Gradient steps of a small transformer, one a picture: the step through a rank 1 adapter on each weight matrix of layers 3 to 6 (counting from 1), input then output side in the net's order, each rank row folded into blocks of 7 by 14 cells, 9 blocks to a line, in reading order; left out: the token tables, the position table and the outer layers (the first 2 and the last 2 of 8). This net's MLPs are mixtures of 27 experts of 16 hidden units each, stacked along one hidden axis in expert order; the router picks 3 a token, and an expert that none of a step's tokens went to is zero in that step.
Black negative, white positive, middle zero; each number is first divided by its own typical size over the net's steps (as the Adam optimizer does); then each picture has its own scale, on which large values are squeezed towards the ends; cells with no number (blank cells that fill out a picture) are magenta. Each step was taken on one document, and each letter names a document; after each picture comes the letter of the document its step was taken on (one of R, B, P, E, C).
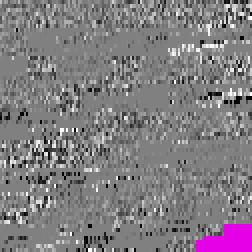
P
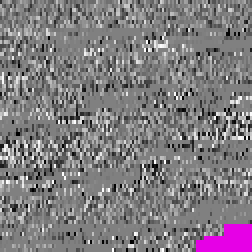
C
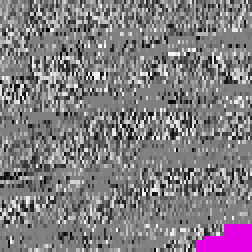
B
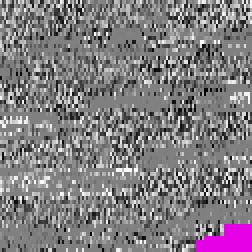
B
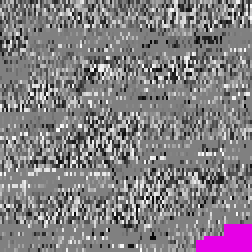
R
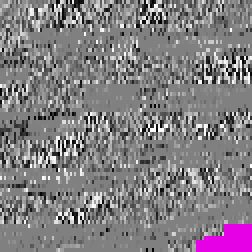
R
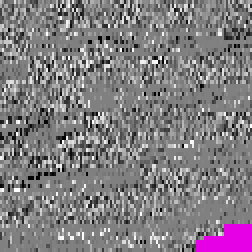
C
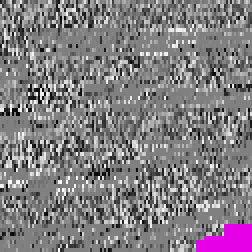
R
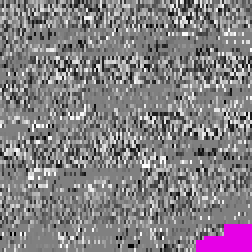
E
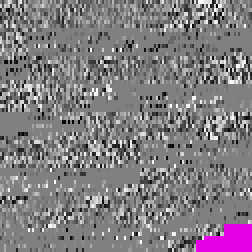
E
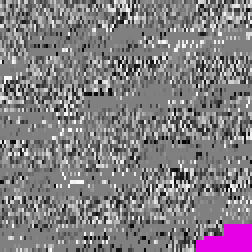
B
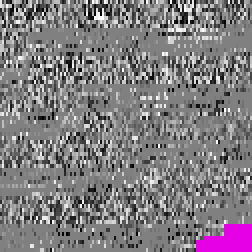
R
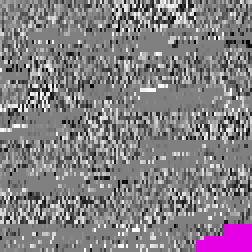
R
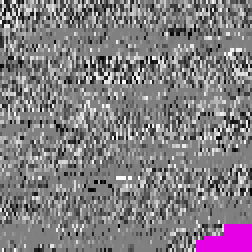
E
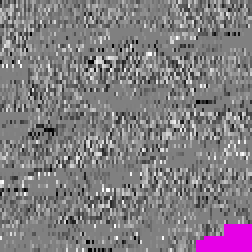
C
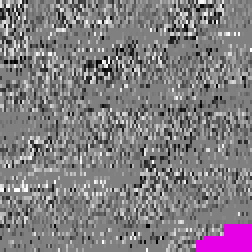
E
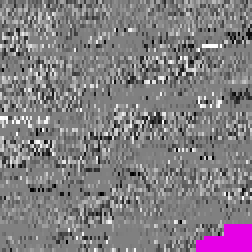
P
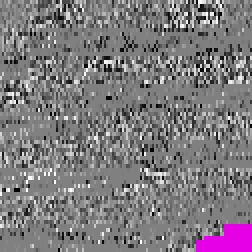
E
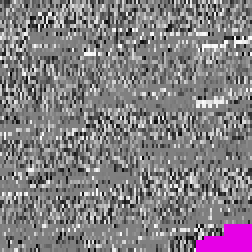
B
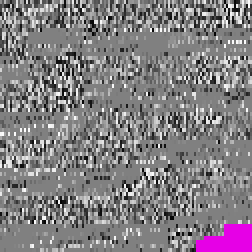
R
